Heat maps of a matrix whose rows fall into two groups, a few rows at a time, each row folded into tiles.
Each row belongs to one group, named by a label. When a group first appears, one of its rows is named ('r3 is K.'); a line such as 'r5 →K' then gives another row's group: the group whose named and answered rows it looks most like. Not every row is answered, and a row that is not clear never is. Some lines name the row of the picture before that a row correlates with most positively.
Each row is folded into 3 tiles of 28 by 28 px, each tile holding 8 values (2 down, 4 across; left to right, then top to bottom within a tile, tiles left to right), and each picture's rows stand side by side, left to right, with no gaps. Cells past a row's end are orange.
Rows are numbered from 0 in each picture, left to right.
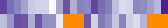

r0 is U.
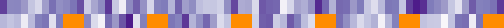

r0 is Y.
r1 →Y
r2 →U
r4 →Y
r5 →Y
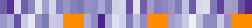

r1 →U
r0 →U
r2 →Y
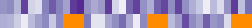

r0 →Y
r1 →Y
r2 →U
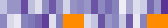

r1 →U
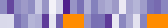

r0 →U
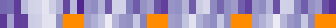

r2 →Y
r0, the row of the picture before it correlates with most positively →1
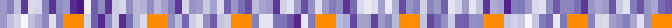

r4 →U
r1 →U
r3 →Y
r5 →U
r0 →Y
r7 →Y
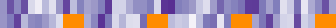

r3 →U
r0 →U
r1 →U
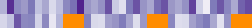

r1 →Y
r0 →U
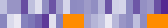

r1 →Y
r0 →Y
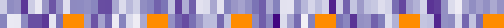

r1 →U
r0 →Y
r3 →U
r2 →U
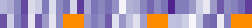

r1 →U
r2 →Y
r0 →U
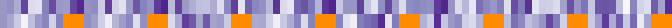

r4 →Y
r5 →U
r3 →Y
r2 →U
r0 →Y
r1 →Y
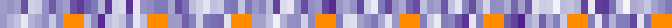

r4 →Y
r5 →Y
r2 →U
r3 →Y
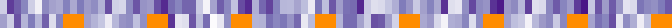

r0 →U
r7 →U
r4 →U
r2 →Y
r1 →Y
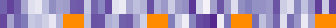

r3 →U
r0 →U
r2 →Y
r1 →U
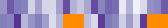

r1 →U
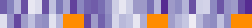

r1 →U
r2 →Y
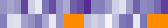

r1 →Y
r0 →Y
